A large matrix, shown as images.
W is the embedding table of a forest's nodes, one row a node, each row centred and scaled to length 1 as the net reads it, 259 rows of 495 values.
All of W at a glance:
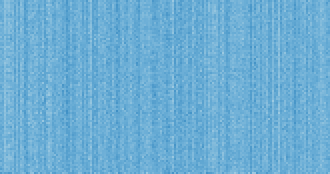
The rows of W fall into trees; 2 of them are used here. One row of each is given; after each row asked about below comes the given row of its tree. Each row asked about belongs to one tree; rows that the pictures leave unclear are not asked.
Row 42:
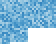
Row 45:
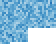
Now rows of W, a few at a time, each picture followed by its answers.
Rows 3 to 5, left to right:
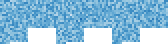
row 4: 45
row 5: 42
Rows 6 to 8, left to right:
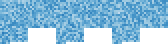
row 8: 42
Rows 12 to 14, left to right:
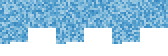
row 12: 42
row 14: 42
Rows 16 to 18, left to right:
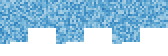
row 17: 42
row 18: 45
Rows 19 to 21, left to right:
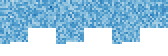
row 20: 42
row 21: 45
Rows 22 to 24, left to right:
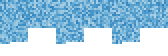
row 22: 45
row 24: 42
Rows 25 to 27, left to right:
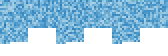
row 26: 45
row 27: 42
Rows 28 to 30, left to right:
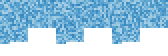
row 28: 42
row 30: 42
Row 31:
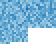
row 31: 45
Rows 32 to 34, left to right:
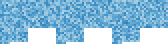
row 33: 42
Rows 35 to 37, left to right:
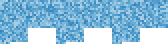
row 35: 45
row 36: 42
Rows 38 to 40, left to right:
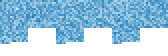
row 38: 45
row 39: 42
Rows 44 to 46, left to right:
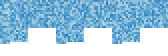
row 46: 42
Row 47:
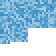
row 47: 42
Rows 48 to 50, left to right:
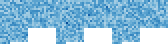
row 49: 42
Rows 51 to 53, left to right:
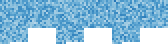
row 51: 45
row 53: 45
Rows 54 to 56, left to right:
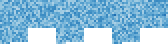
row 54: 45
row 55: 42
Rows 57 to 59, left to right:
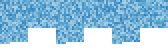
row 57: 45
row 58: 45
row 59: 45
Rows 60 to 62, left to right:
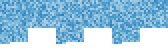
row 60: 45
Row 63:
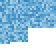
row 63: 45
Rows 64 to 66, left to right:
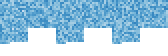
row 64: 42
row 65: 45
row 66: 45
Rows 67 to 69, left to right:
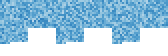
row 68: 42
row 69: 42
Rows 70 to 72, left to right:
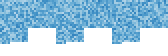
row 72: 42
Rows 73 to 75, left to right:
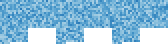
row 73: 45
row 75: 45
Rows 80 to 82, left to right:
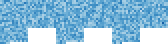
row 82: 45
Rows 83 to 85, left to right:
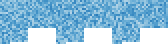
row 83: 42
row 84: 45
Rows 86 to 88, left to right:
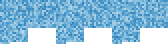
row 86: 45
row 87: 42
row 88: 42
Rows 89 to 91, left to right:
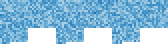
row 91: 42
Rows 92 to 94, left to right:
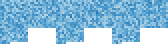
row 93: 42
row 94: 42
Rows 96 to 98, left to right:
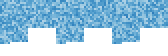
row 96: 45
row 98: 42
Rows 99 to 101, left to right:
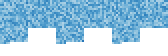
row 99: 42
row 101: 45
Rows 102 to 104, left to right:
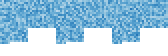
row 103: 42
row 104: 42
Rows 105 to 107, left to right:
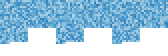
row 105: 42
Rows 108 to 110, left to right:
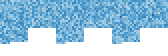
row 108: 42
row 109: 45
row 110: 45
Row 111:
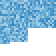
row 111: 42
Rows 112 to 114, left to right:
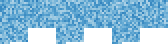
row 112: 45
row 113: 42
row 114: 42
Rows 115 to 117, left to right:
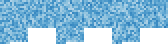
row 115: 42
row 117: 42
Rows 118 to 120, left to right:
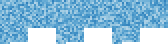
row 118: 42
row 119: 45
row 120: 42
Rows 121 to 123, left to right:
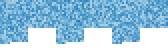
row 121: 45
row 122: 45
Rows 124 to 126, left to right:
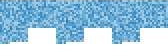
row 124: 45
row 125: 42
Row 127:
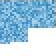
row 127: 42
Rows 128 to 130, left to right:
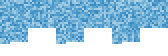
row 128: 42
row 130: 42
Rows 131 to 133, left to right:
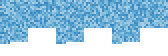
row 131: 42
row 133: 45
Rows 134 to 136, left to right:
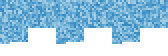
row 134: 45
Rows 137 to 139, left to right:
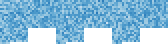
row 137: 42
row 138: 45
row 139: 42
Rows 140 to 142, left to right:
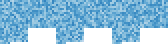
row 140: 42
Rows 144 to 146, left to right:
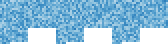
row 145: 45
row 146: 42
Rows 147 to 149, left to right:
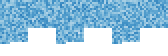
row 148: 45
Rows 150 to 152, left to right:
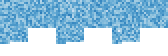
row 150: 42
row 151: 42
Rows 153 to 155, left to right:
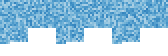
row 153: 42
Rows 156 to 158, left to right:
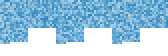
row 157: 45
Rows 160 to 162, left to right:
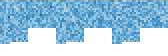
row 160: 45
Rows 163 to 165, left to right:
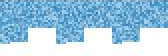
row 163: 45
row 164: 45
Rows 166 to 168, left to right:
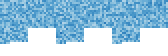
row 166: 42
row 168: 42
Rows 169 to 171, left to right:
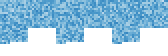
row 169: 42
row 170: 42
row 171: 45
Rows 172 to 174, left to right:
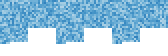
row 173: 42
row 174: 42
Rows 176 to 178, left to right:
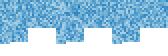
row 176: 45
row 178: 45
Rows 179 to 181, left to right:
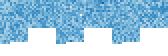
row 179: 42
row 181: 45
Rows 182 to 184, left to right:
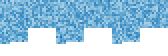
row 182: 42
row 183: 42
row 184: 42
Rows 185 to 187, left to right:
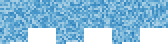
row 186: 42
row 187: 45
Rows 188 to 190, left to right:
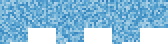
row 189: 45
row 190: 45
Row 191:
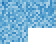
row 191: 45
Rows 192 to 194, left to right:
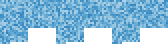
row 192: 42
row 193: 45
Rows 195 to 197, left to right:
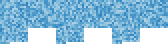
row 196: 45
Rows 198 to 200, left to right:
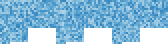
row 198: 42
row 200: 45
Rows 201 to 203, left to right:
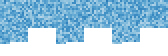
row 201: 42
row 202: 45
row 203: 45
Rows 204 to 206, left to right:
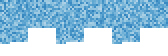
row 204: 45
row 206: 42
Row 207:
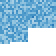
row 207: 45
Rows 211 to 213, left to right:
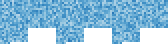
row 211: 42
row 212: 45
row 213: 42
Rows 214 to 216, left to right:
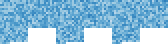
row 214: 42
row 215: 45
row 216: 42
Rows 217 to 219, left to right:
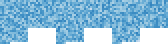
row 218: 42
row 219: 42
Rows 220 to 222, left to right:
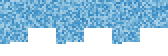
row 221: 42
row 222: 45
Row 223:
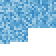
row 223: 42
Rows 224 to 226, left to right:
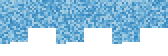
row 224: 42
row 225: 45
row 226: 42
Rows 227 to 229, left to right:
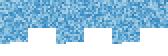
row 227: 42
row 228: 45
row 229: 42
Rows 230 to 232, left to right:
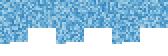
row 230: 42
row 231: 42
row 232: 45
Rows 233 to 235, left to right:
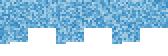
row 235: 42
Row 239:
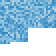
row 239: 42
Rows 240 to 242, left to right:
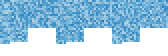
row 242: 45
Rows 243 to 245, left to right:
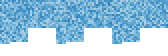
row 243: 45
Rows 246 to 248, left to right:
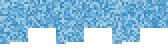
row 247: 45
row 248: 42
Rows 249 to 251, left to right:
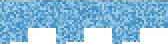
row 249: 42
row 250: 45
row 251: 42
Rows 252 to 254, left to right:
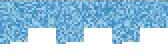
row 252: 42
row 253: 45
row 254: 45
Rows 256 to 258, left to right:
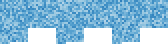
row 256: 45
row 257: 42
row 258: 45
